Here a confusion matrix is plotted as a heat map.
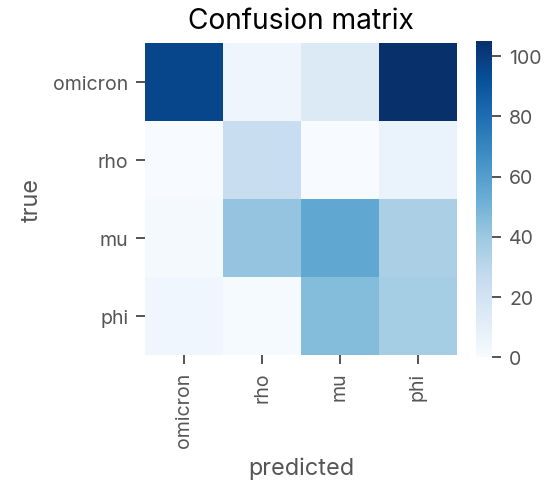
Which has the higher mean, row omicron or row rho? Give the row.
omicron
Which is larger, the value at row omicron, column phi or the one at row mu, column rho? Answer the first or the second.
the first
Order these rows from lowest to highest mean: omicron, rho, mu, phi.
rho, phi, mu, omicron
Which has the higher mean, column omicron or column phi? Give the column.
phi
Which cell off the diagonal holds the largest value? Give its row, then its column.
omicron, phi
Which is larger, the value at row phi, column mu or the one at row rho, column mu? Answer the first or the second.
the first
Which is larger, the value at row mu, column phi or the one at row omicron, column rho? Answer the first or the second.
the first
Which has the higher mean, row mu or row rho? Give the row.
mu
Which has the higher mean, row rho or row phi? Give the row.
phi
